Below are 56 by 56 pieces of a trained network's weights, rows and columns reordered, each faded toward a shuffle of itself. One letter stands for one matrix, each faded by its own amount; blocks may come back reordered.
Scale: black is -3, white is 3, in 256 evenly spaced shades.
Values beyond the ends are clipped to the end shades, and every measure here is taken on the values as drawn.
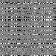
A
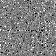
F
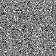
F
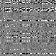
A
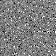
F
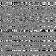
A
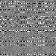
A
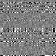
A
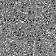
F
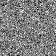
F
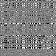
A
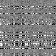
A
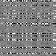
A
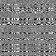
A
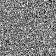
F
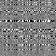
A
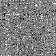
F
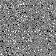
F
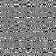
A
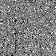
F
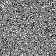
F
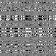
A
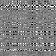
A
